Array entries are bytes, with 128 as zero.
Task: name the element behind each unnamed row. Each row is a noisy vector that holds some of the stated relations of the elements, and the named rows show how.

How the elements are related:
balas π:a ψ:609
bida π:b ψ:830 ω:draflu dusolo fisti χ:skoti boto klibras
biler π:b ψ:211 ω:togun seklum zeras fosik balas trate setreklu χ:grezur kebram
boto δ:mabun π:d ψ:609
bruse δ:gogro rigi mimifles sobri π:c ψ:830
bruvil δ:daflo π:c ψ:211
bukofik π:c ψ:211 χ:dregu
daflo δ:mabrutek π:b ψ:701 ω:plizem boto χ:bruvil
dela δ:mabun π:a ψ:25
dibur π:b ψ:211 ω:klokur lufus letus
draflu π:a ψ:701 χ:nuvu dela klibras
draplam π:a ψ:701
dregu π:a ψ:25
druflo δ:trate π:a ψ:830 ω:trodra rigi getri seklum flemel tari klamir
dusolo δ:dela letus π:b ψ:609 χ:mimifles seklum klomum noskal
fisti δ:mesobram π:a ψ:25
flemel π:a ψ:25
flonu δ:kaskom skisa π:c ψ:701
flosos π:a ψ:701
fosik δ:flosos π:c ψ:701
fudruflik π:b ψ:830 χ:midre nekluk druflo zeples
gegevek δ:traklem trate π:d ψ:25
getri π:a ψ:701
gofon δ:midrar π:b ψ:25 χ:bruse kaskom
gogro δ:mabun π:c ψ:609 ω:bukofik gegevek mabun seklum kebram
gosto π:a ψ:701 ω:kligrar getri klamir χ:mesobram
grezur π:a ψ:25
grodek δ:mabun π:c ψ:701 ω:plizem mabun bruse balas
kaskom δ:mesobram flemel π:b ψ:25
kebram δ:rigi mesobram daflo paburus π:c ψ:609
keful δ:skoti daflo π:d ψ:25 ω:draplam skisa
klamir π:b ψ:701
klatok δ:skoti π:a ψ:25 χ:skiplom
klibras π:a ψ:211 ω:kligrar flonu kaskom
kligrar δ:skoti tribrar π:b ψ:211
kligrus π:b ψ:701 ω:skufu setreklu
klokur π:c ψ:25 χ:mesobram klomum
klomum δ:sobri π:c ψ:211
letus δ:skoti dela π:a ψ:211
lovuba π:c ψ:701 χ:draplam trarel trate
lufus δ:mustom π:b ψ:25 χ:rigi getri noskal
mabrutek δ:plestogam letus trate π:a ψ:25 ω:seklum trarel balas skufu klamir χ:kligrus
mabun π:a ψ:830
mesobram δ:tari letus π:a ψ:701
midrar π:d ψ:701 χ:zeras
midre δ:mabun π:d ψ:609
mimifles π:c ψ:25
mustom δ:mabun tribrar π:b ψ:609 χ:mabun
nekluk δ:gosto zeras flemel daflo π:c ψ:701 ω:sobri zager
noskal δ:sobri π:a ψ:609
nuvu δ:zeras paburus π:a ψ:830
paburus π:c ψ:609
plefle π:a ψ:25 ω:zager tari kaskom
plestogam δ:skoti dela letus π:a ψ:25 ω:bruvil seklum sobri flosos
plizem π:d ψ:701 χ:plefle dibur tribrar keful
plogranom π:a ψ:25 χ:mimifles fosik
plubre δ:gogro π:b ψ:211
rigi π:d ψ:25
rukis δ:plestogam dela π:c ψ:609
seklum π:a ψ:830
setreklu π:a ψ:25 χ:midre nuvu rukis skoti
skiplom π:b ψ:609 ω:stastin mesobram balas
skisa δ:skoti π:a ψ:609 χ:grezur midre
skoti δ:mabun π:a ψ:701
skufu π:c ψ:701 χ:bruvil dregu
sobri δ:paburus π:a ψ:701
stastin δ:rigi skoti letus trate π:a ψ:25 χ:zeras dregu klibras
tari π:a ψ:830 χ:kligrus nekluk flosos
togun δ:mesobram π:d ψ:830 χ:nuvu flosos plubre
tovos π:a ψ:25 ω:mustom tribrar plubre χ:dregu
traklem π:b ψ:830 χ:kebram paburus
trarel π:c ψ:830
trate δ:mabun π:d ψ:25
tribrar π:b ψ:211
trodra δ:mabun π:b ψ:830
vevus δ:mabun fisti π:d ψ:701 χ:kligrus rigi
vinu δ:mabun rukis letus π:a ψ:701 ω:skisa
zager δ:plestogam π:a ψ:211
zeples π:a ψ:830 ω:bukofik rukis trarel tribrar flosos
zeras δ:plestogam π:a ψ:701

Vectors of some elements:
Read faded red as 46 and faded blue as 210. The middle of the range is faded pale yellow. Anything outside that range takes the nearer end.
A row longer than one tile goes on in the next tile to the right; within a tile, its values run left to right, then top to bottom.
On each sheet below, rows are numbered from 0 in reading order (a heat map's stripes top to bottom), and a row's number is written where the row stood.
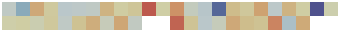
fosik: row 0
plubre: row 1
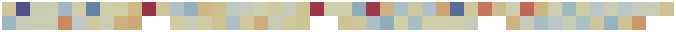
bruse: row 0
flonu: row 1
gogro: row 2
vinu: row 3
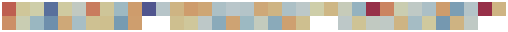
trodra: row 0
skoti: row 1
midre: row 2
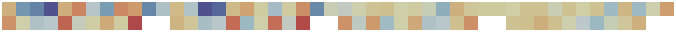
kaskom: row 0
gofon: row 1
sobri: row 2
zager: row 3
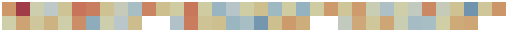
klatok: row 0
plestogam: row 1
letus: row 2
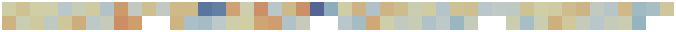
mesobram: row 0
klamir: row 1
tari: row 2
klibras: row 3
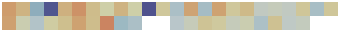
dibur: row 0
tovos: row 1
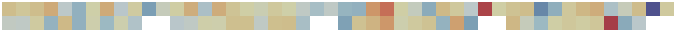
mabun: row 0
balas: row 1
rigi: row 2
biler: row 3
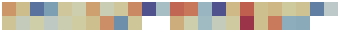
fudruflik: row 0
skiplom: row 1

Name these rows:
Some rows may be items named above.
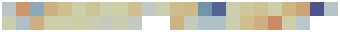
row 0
draflu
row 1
kligrus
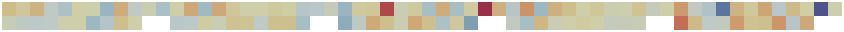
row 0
druflo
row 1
balas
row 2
plizem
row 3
draflu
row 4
plubre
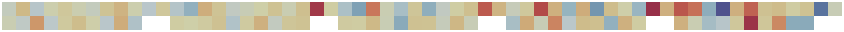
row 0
flosos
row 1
flonu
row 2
nekluk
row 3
keful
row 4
skiplom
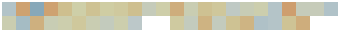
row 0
draflu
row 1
nuvu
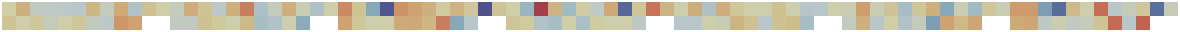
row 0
zeras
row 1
plefle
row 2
tribrar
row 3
gogro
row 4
balas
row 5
mabrutek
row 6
dusolo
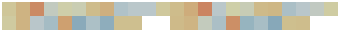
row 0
dela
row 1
dela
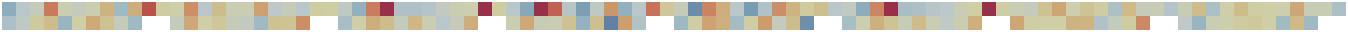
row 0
skufu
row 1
stastin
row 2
togun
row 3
trate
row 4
trarel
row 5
togun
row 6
fisti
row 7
getri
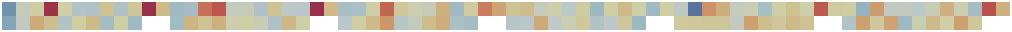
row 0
midrar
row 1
gegevek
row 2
bukofik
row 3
zeples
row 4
kebram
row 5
rukis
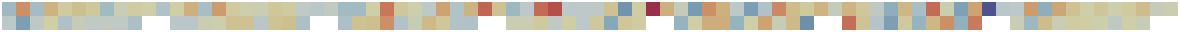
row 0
gosto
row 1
balas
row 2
klokur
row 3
vevus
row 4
trarel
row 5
mustom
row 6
draflu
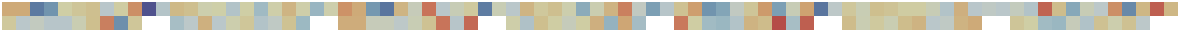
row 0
bida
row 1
zeples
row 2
dusolo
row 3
draplam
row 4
daflo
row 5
noskal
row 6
grodek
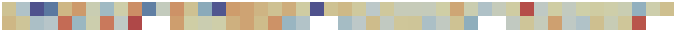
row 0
gofon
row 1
tribrar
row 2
seklum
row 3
skisa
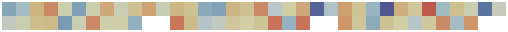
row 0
lovuba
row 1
lufus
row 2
kligrar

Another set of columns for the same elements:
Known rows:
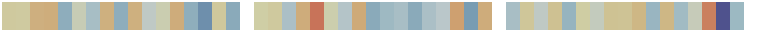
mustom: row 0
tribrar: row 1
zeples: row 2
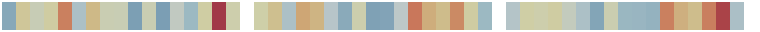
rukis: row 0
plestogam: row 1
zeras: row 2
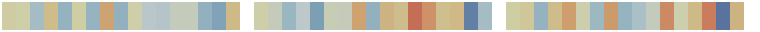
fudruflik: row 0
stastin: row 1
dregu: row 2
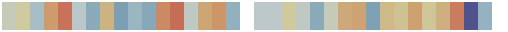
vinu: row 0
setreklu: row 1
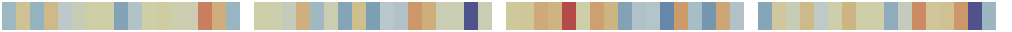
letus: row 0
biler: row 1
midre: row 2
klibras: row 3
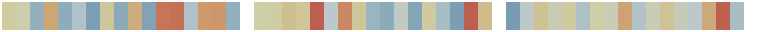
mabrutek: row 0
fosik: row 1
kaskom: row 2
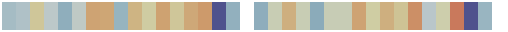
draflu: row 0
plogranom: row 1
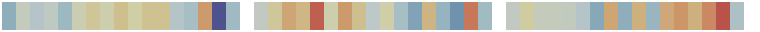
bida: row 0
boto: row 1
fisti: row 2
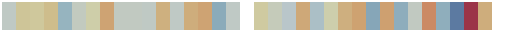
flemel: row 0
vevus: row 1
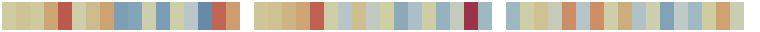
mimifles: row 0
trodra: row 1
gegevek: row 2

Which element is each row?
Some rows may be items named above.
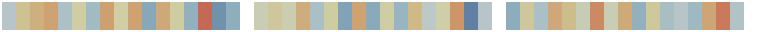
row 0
mabun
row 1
seklum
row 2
kligrar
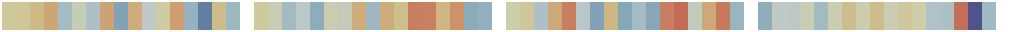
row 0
mustom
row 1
stastin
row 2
vinu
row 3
bida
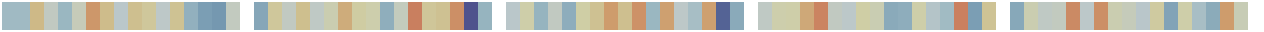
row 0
plizem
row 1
klibras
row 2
tari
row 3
dibur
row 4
kebram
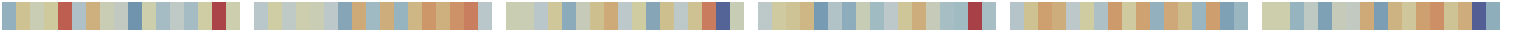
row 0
rukis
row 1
fisti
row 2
flosos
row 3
dusolo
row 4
mabun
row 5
stastin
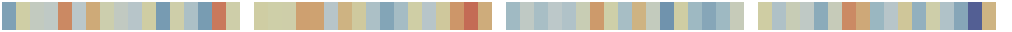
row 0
kebram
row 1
klamir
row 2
togun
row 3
midrar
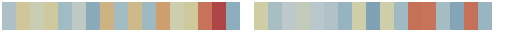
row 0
noskal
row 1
daflo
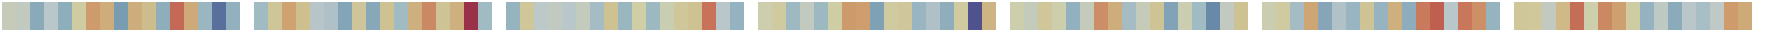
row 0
skisa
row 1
mesobram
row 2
nuvu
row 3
bukofik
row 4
lovuba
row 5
mabrutek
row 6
rigi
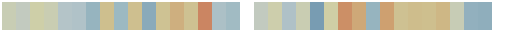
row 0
sobri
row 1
klatok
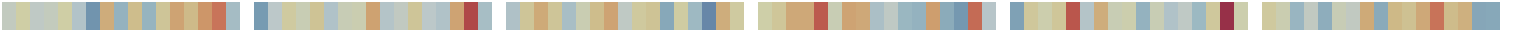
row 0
fisti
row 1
kaskom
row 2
klokur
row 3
trate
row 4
rukis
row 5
stastin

